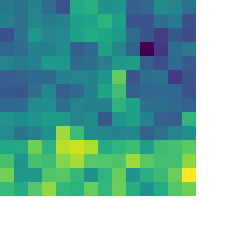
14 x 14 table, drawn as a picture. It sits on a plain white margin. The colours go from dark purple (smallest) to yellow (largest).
The ninth with the lowest average is the top right. Overall the values sit about 50% of the way up the scale. The bottom part is higher, past a seam about 70% of the way down. There are no regular stripes. The texture is blotchy.
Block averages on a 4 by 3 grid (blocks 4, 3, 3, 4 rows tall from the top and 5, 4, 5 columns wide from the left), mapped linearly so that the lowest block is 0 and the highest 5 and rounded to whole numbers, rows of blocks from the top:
1 3 0 / 1 2 0 / 2 2 1 / 5 5 5
